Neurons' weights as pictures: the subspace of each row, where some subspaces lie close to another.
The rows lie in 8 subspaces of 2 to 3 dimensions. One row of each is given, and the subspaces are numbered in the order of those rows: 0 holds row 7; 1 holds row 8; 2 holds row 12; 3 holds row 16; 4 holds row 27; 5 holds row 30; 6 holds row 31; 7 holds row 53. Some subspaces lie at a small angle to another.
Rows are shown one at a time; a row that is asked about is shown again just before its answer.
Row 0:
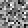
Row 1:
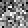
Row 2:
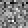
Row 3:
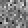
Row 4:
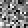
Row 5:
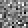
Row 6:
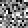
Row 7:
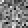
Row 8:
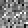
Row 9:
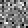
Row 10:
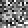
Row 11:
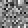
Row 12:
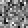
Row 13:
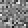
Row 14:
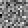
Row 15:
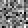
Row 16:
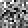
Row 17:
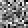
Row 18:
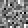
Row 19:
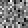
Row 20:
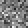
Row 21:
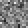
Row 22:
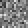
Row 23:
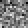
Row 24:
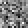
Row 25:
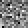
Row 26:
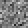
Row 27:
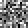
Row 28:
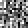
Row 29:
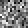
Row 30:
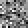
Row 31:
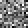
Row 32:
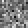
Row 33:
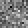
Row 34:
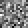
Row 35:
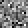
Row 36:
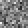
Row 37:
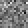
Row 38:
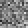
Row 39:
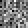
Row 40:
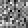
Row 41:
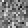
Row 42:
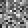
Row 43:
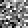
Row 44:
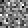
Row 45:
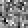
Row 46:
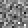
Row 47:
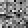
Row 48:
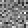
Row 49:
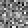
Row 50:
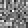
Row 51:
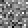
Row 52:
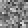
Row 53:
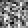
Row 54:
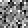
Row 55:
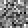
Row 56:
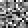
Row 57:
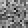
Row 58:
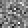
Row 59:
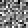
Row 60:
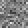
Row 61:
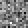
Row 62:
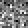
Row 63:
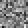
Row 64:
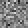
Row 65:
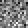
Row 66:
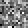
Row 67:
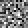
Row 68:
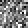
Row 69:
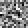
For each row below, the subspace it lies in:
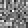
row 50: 4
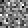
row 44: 4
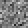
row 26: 0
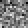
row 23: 1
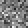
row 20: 0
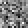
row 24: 7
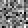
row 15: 1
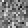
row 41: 0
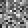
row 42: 5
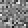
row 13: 4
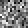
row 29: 4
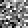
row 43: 0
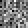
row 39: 4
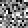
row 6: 6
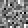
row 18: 1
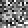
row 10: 6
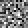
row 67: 6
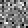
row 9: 2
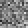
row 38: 6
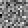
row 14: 0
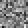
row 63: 1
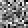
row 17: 6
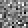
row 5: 5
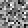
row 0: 1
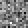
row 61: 6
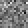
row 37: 3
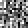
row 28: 4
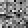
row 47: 5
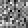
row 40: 4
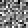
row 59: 4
